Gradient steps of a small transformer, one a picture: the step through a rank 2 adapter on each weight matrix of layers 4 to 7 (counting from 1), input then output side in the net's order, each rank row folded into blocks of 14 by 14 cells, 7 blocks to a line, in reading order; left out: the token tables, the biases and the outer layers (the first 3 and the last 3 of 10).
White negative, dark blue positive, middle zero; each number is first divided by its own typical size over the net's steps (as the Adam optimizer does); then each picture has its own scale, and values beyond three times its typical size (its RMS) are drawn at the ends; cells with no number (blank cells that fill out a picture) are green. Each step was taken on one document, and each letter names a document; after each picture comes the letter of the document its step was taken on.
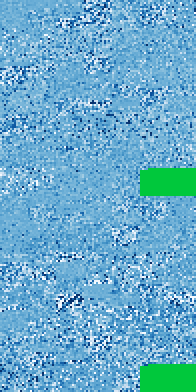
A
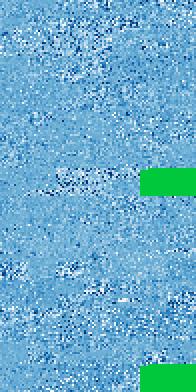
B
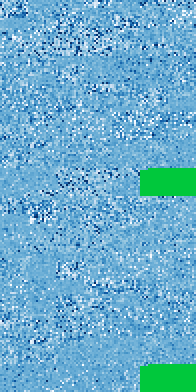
B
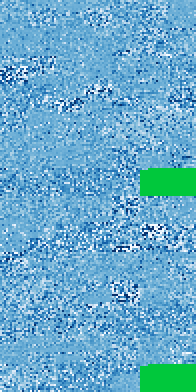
A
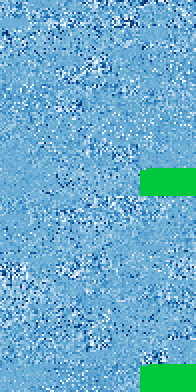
B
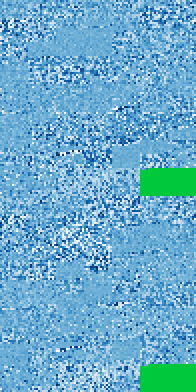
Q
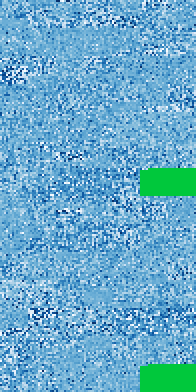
A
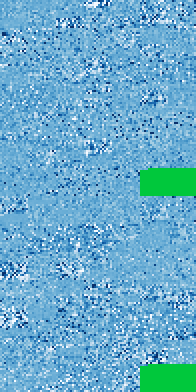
B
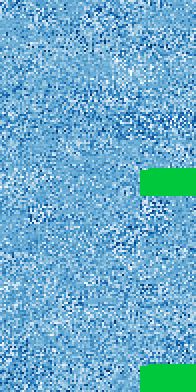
A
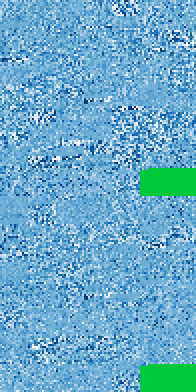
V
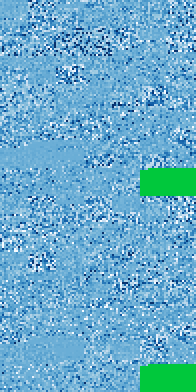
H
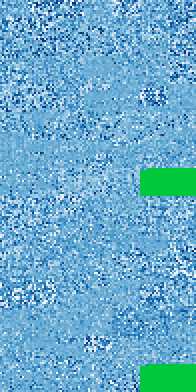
H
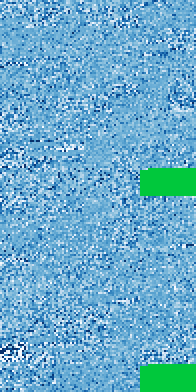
A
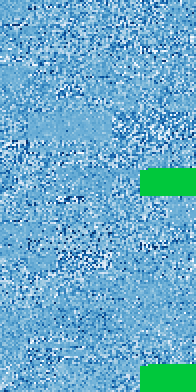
V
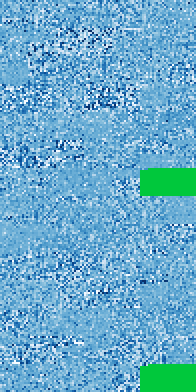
V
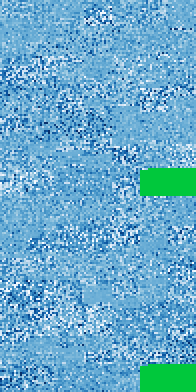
A
